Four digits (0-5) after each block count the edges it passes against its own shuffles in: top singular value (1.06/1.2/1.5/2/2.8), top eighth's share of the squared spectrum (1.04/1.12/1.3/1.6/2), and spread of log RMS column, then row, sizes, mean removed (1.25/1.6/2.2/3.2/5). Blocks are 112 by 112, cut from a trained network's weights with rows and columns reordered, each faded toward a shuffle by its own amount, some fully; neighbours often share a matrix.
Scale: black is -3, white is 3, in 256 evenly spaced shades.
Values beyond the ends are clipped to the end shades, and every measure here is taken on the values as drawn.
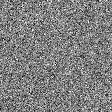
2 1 0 0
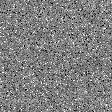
0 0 0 0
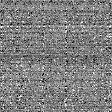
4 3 3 1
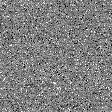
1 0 0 0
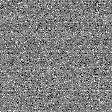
2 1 1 0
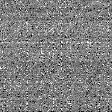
3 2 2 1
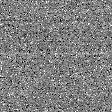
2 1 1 0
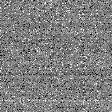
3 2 2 1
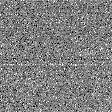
2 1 1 0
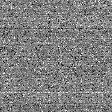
3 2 2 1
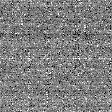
3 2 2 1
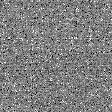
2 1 1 0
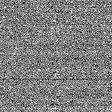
2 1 2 0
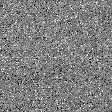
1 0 0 0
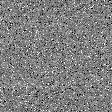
0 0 0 0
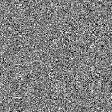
3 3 2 2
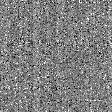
2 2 0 2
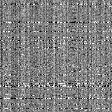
4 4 0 4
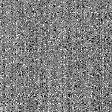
3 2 0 2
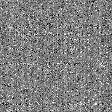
3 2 0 2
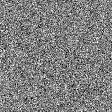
2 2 0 0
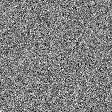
0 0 0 0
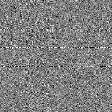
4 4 2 3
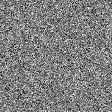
2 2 0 0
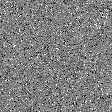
0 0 0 0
